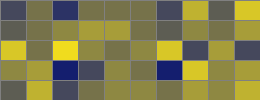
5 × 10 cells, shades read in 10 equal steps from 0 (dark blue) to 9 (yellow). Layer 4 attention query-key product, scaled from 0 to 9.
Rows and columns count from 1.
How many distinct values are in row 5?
6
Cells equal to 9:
1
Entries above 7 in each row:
1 0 3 1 0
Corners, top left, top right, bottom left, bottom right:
2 8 3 7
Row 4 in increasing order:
0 0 2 4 5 5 5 6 6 8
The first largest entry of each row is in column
10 4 3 8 2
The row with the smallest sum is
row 1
